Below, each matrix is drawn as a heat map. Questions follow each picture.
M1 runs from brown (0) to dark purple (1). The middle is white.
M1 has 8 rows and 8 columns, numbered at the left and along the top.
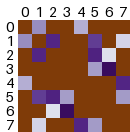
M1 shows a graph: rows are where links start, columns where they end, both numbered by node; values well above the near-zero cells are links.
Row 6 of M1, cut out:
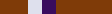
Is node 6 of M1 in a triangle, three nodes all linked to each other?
no
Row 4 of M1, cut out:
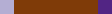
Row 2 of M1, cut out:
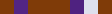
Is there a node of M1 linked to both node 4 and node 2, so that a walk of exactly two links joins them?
no
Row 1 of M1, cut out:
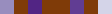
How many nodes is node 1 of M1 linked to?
4
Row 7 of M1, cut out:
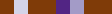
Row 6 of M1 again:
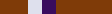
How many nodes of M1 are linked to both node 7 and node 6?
0
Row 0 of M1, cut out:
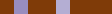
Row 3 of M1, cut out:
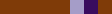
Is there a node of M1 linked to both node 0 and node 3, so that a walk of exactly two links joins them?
no
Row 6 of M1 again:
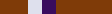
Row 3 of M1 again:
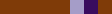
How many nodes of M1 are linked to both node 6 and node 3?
0
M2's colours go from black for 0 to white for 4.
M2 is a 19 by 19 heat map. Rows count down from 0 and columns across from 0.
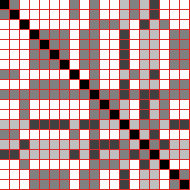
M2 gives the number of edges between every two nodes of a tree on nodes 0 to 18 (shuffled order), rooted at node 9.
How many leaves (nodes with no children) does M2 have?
15
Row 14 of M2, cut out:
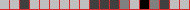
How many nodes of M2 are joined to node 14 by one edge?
5
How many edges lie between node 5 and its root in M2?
2
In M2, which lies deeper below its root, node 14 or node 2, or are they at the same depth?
node 2
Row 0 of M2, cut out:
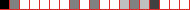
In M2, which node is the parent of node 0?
15
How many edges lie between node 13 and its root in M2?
2
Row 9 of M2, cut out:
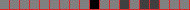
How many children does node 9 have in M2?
3
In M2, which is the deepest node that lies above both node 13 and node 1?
15
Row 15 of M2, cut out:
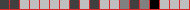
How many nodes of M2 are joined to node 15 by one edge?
5
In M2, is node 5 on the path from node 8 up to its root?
no
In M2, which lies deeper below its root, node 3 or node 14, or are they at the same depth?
node 3
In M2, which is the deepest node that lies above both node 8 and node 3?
12
